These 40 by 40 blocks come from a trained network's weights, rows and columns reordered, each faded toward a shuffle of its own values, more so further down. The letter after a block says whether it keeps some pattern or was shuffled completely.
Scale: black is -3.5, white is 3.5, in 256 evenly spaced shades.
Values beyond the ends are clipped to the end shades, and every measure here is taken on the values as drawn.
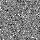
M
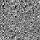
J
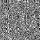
J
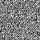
M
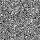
M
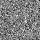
M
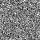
M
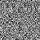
J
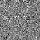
J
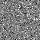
M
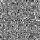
J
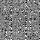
J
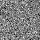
M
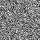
M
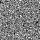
M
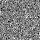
M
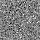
M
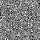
J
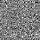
J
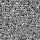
M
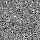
M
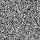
M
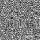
J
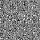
J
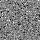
M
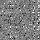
J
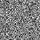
J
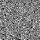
J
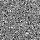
M
